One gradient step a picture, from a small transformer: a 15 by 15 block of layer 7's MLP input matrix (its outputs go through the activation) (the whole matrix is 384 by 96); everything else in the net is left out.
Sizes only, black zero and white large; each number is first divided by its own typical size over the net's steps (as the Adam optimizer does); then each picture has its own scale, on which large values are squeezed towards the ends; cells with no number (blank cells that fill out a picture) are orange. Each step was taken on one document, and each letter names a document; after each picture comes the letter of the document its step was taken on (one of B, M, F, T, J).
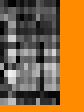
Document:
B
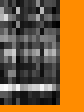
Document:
B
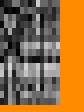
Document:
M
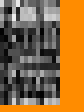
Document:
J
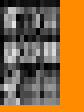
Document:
B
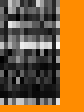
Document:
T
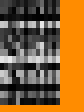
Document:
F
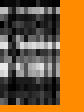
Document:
F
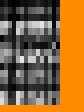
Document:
F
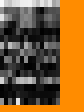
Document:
T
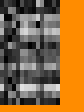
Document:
M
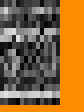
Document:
B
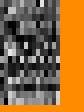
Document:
T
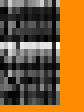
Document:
T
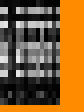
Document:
F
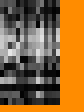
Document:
F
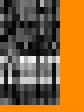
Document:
T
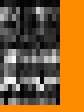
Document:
B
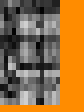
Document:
M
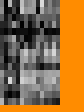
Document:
M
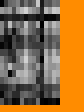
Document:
M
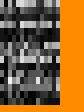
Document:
T
